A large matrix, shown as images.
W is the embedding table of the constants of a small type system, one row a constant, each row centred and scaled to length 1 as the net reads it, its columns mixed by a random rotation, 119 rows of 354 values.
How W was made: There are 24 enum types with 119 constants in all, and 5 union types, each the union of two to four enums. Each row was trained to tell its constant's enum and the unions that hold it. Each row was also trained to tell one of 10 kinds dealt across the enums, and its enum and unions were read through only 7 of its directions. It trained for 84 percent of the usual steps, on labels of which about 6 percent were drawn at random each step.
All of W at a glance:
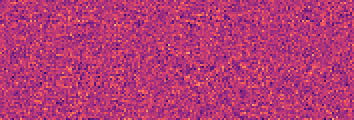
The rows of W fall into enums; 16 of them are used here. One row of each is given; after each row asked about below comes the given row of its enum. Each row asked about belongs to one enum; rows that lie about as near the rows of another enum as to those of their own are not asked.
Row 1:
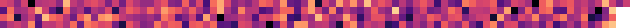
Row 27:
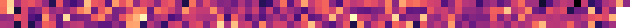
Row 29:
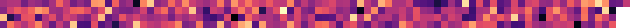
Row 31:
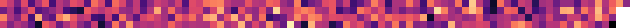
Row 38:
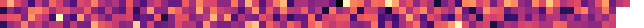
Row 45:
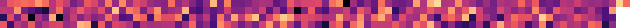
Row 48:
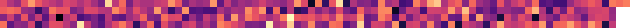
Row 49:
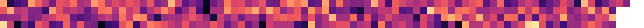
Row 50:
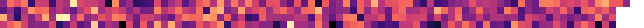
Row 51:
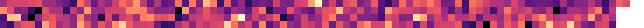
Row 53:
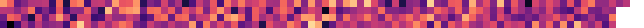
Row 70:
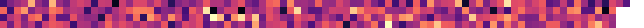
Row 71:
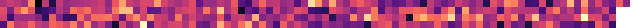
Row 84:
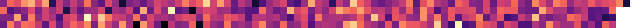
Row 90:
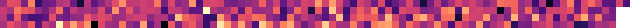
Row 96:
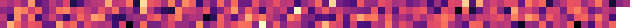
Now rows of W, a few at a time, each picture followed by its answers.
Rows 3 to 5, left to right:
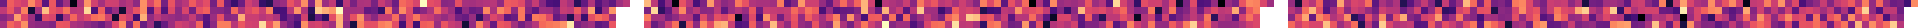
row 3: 90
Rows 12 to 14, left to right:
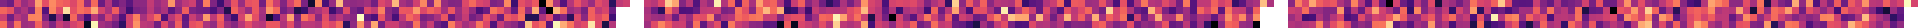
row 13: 71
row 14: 84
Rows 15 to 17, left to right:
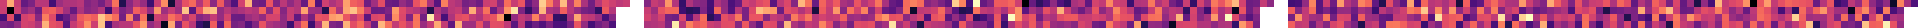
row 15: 84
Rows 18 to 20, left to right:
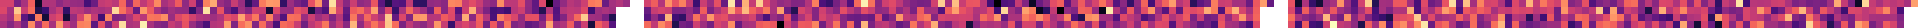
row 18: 51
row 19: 45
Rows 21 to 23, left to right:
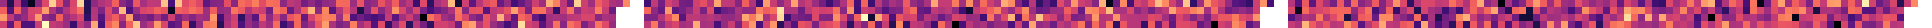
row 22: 71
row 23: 96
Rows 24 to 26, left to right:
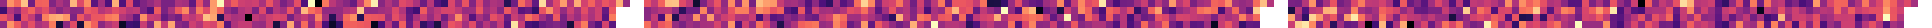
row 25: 45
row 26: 29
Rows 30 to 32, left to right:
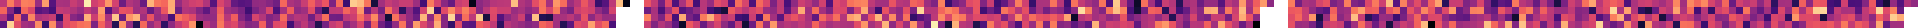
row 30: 71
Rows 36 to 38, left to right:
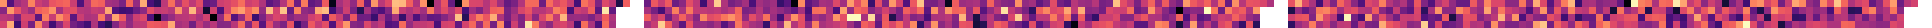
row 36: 29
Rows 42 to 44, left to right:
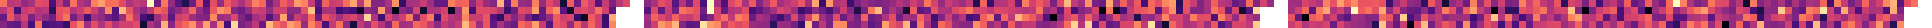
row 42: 49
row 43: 96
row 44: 29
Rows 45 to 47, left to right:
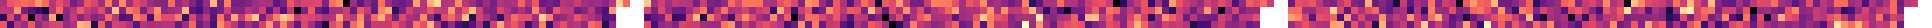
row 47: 38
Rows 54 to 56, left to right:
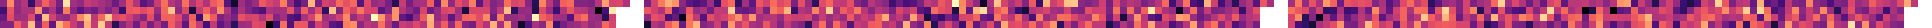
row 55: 84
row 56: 53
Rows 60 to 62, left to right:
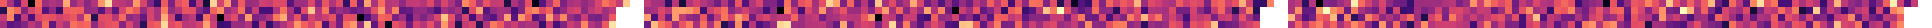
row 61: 38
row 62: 38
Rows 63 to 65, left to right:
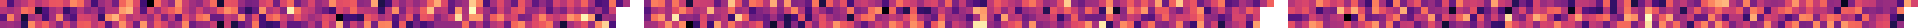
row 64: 96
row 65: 90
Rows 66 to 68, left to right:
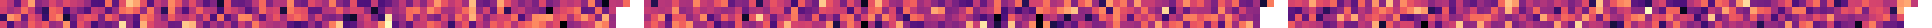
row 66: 70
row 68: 45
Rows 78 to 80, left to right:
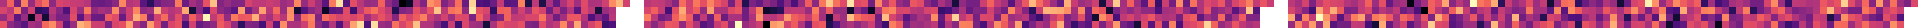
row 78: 53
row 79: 38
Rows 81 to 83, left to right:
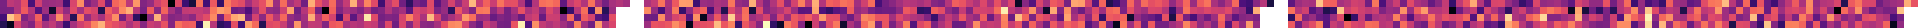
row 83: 90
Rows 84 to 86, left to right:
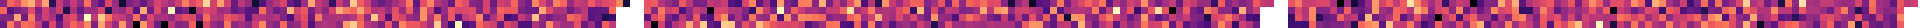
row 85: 51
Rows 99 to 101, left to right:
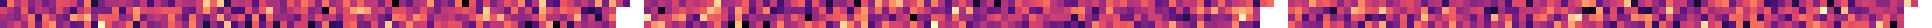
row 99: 84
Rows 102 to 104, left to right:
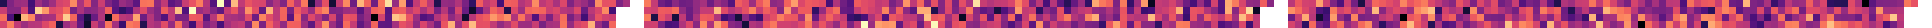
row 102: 29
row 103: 49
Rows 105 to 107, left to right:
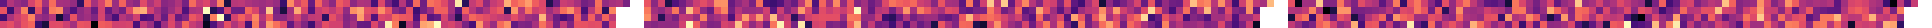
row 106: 50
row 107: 70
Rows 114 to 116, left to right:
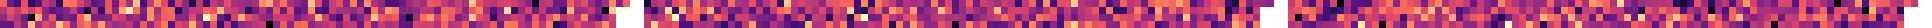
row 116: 45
